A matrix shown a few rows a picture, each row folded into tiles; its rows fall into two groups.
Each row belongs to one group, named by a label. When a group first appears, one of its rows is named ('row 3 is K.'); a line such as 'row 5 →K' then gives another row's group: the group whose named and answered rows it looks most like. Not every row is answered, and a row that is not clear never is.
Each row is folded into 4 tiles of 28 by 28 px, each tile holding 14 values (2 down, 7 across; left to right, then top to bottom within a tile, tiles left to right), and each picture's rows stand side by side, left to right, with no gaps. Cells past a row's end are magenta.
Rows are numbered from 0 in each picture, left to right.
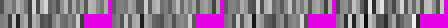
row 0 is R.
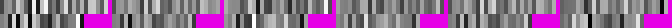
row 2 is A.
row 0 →R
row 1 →R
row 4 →R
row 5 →R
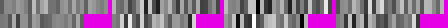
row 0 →R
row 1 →A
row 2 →A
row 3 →R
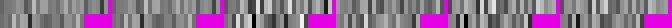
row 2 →R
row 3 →A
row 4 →R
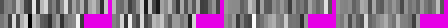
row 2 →A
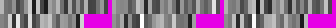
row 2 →A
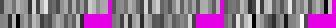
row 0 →R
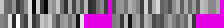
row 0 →A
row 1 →R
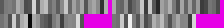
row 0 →R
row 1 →A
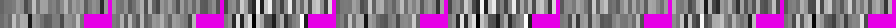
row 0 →R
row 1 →A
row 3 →R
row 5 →R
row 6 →A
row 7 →R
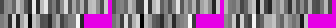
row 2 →A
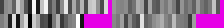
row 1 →A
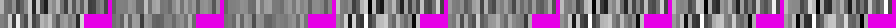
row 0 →A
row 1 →R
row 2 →R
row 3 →A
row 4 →A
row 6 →A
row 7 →A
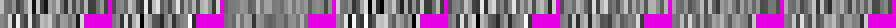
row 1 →R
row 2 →R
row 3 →A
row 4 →R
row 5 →R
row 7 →A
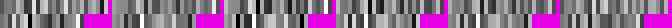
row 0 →R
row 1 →A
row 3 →A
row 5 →R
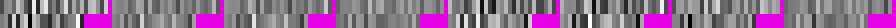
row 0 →R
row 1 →A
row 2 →A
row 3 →R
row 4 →A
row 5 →A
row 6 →R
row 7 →R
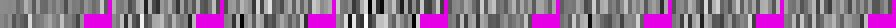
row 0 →A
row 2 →R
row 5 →R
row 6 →R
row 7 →A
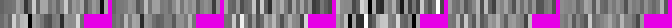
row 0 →R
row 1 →R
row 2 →A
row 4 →A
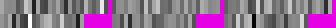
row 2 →R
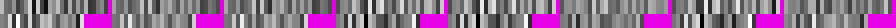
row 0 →A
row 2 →A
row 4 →R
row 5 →R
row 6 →R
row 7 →A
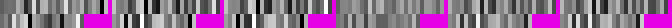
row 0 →R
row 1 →A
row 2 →A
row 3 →R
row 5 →A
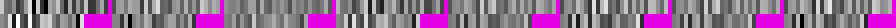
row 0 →A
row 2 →A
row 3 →A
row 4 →R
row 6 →R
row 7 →R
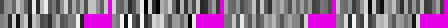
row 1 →A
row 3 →A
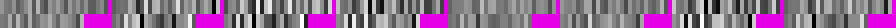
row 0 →A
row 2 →R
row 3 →A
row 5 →A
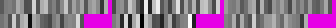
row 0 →R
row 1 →R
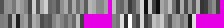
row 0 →R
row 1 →A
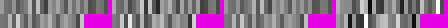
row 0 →A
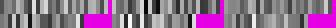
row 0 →R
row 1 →A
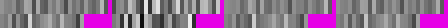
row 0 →A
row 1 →R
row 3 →A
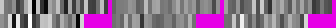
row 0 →A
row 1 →R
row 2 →A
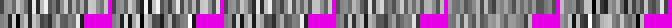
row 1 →R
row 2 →R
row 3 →R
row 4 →A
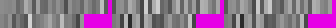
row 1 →R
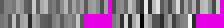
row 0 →R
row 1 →R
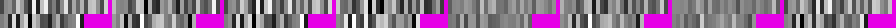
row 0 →R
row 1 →A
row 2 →R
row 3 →A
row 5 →A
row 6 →A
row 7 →R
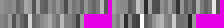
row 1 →A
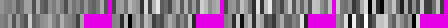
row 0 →A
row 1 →R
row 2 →R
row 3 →A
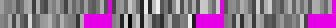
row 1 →R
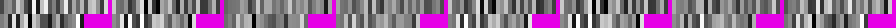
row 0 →R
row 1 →A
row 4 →A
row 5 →A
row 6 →A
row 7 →R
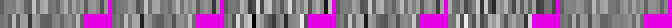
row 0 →R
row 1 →R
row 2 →R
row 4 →A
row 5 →R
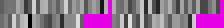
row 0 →R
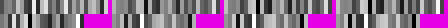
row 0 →R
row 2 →A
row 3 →A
